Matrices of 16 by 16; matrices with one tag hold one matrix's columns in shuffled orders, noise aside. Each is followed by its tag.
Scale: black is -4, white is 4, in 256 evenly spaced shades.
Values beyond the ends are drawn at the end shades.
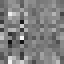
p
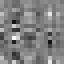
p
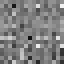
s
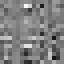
s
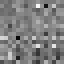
s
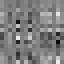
p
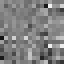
s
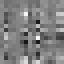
p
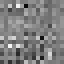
s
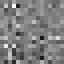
s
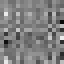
p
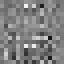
s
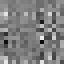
p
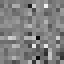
s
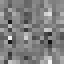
p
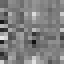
p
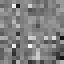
s
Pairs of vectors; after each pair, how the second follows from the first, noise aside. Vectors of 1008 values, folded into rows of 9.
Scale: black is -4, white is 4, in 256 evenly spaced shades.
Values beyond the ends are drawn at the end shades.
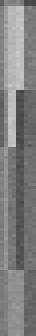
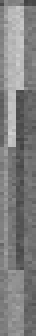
copied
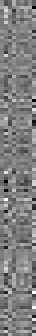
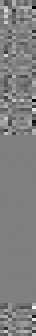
partly zeroed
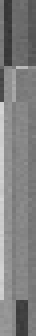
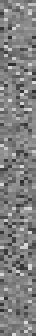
shuffled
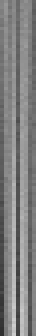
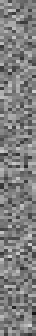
shuffled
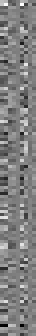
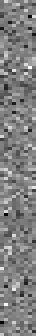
shuffled
